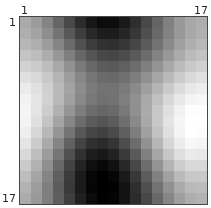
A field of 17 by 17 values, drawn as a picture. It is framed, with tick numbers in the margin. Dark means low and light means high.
No lone cell stands out from its neighbours. The bottom middle is the ninth with the lowest average. The middle right is the ninth with the highest average.
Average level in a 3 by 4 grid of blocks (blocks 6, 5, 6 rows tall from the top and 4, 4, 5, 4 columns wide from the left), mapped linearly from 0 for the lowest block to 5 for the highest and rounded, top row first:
3113
4235
3014
